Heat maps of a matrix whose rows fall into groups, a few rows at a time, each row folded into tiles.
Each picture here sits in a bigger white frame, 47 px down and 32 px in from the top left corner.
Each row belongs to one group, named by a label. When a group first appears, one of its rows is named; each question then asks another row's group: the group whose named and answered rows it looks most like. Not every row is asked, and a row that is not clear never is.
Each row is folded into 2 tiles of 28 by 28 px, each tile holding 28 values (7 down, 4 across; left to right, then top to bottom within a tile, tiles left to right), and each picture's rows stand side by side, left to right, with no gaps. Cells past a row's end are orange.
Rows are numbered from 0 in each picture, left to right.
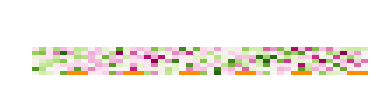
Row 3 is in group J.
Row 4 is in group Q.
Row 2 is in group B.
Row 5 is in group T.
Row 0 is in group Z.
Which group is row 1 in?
T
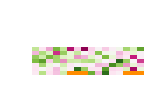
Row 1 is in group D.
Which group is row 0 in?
Q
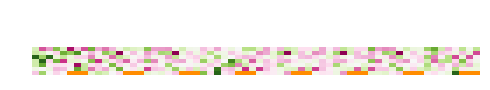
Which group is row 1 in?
T
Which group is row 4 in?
T
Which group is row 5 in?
T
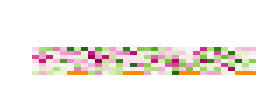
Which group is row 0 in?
B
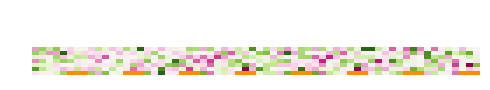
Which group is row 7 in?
Q
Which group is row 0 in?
Z
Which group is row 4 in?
Z
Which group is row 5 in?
B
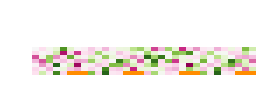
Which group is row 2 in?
Q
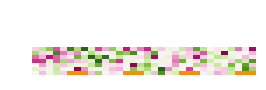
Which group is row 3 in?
Q
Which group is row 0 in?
B
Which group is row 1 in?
Q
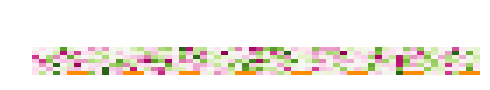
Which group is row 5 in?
T
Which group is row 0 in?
T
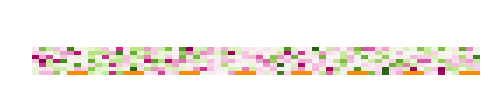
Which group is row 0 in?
B
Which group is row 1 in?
Z
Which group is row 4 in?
T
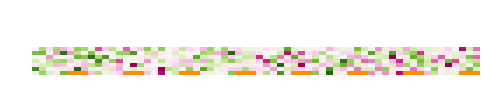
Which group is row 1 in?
Q
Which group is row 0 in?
Z
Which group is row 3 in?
Z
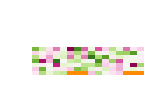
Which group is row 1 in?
Q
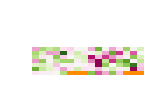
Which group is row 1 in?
B
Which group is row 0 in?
Z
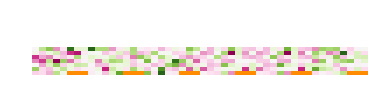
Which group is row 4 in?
T
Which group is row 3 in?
T
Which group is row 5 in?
Z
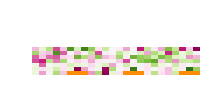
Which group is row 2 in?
Q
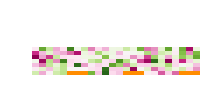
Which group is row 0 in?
B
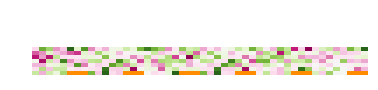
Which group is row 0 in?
B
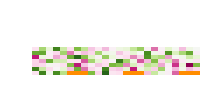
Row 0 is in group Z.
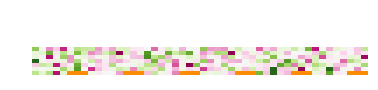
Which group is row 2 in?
Q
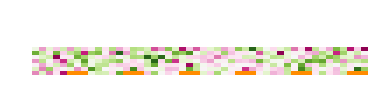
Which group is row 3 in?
B
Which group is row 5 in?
Q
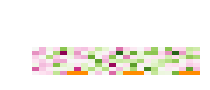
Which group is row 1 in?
Z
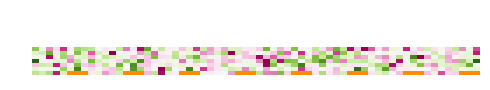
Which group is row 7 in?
Q
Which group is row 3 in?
T
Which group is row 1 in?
Q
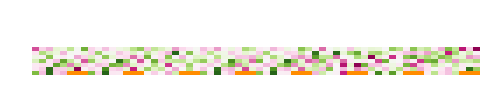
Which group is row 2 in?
Z
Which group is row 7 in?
Q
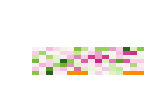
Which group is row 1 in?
B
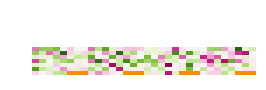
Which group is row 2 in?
Z
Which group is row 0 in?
Z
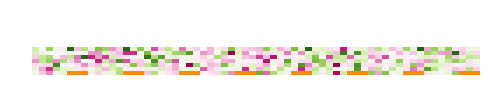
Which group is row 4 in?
B
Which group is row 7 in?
Z
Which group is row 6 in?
B
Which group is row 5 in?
Z
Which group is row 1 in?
B
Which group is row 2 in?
Q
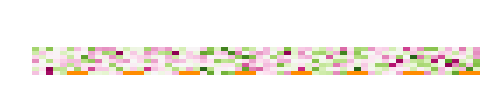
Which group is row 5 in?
Z
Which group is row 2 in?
T
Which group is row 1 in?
T
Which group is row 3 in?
Z
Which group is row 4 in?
T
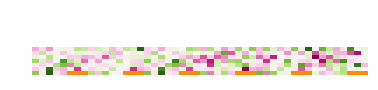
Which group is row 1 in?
B
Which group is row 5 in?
B
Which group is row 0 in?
J
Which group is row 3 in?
B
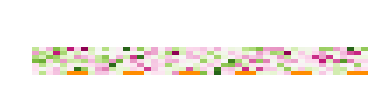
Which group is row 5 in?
B
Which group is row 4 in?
T
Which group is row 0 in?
Q
